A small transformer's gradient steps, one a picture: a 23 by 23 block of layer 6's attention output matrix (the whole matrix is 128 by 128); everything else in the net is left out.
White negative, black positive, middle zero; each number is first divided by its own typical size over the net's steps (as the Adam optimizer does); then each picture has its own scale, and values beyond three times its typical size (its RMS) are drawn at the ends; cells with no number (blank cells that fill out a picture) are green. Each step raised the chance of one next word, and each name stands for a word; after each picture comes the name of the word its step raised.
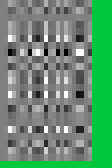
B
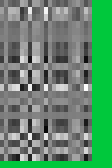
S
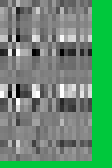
B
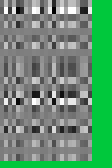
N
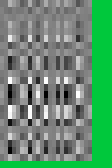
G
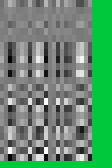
S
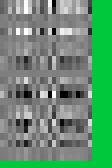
G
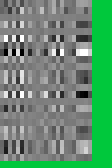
B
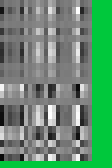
S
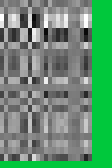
N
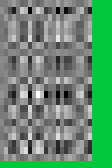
G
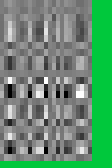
G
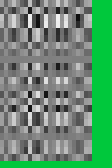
N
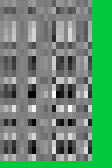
G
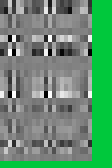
B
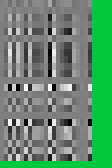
S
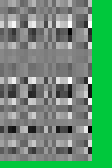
N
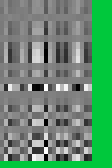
S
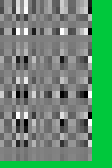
G
